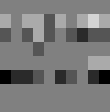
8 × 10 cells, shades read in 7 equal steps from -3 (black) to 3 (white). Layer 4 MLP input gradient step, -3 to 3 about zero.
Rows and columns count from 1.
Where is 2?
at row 2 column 9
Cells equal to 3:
0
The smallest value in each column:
-3 -2 -2 -1 -1 -2 -1 -2 -2 -3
